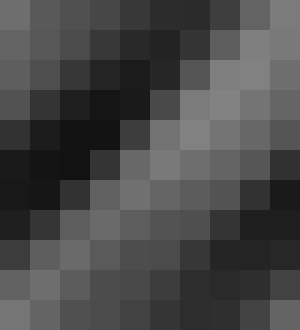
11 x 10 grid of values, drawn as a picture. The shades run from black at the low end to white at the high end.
Average level on the scale: 30%. Mirror symmetry: none. Grain: diagonal, up to the right. Ninth with the lowest average: middle left. Ninth with the highest average: top right.
